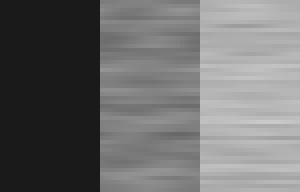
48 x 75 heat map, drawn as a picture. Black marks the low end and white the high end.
The table splits into one row of 3 panels. Panel 1,1: very low, flat. Panel 1,2: middling, streaked across, faint in contrast. Panel 1,3: high, streaked across, faint in contrast.
